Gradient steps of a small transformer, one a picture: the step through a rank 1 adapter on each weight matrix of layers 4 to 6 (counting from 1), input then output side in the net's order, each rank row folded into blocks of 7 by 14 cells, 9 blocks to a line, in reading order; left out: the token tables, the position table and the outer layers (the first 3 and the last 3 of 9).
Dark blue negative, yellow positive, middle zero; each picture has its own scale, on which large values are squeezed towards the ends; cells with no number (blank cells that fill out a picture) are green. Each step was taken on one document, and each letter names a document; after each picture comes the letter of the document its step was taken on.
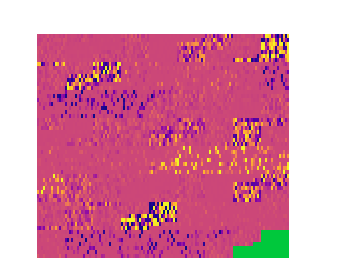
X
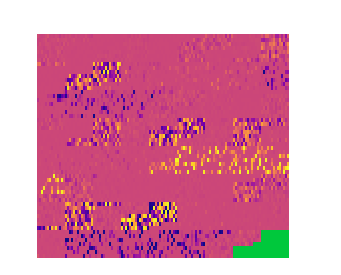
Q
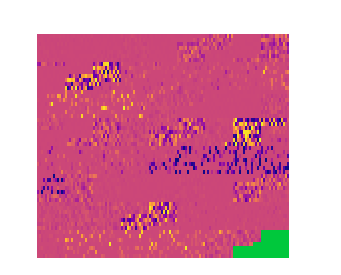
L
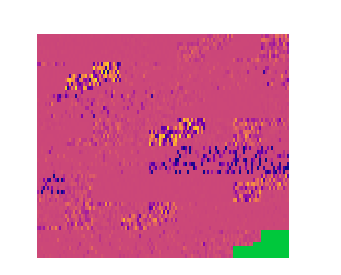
L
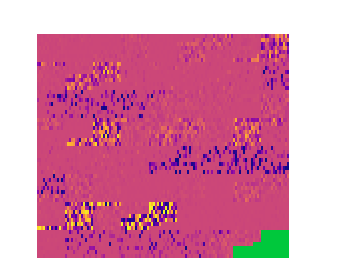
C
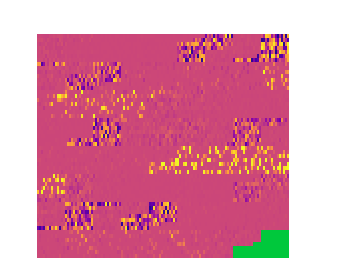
X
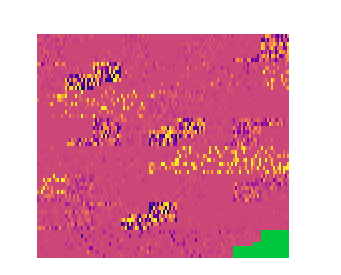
X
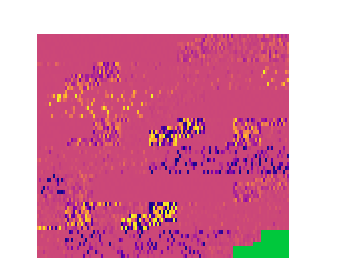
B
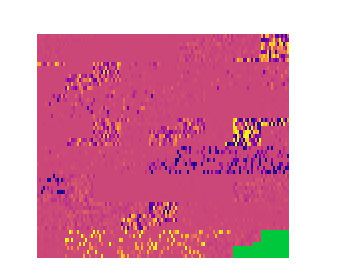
B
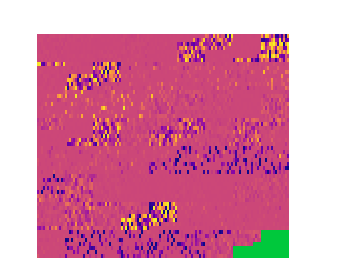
Q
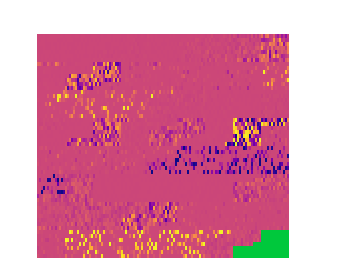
B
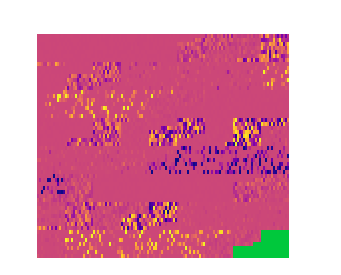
B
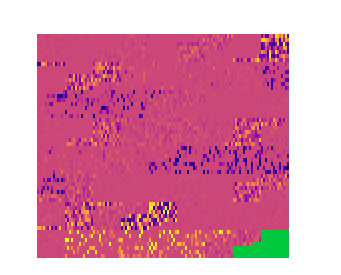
L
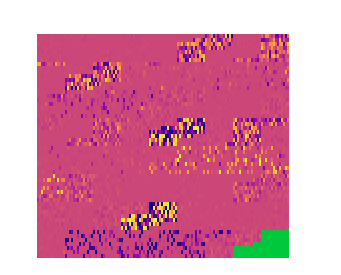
Q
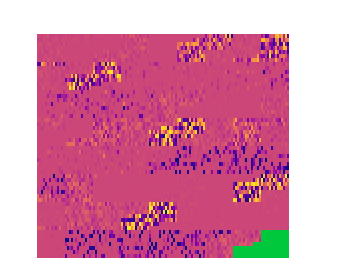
C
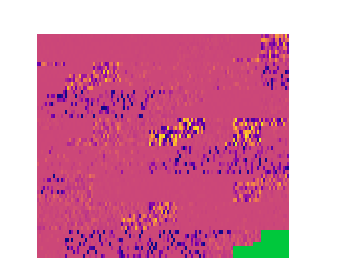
L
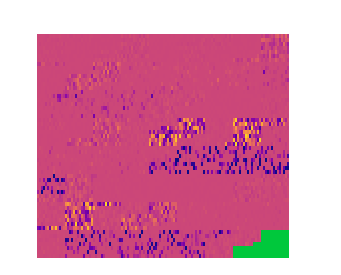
Q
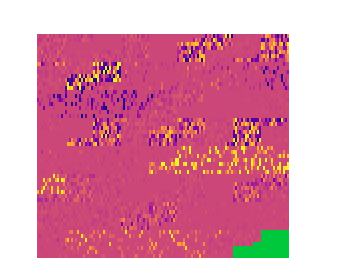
X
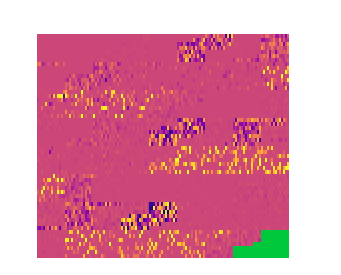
Q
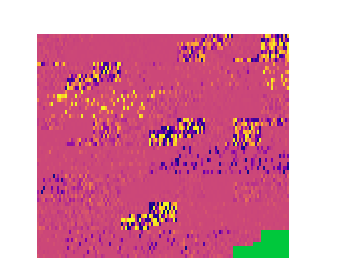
X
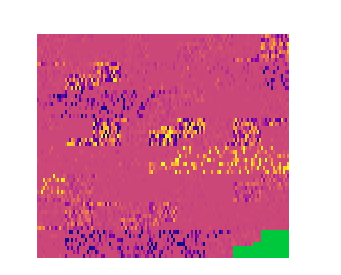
X
